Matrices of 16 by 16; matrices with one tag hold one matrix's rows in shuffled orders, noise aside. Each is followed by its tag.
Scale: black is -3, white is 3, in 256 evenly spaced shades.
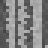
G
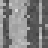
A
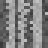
G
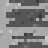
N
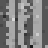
G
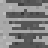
N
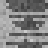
N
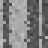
A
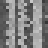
G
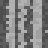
G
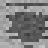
N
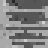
N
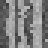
G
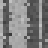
A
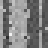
A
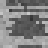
N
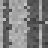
A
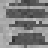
N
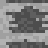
N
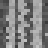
G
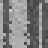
A
